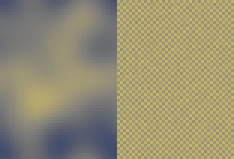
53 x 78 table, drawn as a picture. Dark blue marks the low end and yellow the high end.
The table splits into one row of 2 panels. Panel 1,1: middling, smooth, strong in contrast. Panel 1,2: high, checkered.
